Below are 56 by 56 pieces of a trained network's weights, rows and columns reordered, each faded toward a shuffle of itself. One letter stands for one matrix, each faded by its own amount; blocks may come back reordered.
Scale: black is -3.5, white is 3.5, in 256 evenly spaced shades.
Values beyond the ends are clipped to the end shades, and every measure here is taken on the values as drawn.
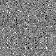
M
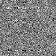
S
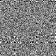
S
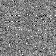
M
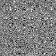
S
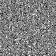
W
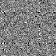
S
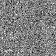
W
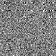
S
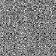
S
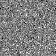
W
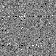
M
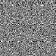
S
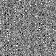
W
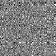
S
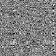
S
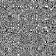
S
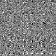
S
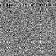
S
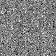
W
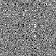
S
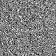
W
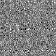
S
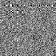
S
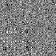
S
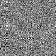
S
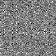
S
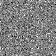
W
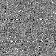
M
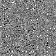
M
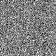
W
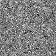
W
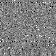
M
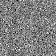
W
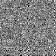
S
